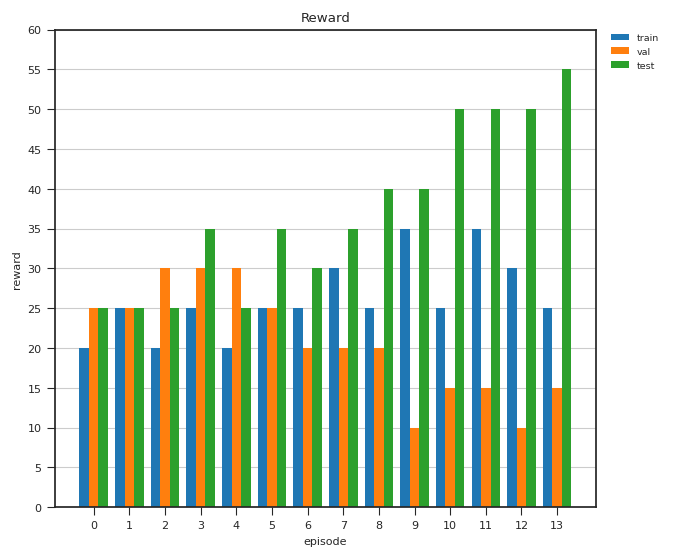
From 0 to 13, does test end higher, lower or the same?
higher
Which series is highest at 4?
val
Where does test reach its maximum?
13
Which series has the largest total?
test
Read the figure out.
Title: Reward
x-axis: episode, ticks 0 1 2 3 4 5 6 7 8 9 10 11 12 13
y-axis: reward, ticks 0 5 10 15 20 25 30 35 40 45 50 55 60
Legend: train, val, test
Values:
train: 20 25 20 25 20 25 25 30 25 35 25 35 30 25
val: 25 25 30 30 30 25 20 20 20 10 15 15 10 15
test: 25 25 25 35 25 35 30 35 40 40 50 50 50 55
